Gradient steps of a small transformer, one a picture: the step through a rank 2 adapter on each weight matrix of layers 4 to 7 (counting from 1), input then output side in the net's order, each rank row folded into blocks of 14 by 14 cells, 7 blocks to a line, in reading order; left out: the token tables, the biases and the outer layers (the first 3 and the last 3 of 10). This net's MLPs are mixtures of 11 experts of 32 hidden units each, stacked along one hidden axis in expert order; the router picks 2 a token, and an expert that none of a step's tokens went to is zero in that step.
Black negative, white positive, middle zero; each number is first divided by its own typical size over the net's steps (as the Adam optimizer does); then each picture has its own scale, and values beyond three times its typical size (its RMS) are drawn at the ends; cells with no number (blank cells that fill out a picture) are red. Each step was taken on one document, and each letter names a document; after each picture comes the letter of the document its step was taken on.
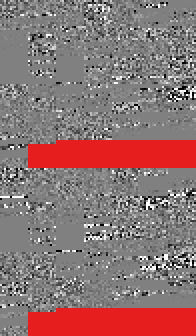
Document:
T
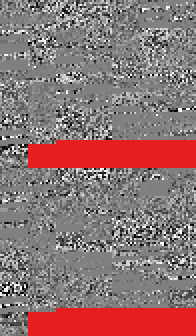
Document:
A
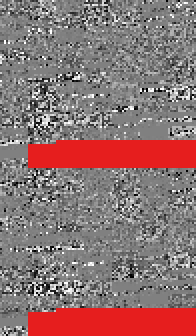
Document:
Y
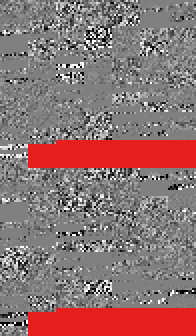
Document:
A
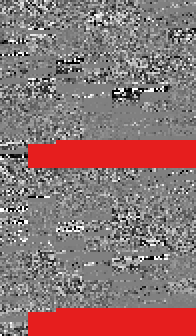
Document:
Y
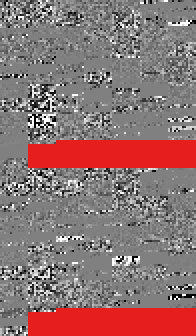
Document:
Y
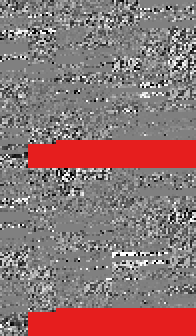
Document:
A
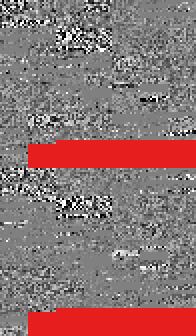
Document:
Y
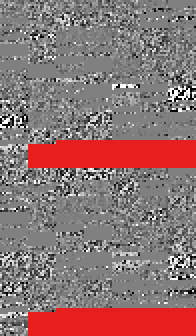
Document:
A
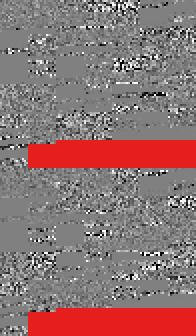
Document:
T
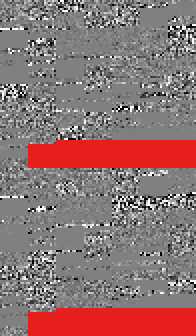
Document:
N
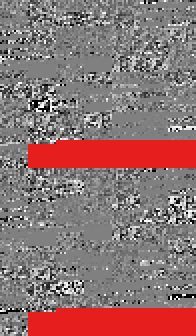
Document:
Y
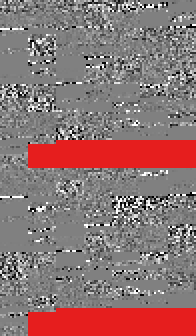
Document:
N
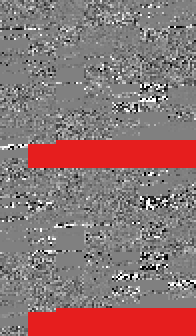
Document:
T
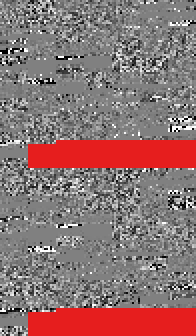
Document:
Y
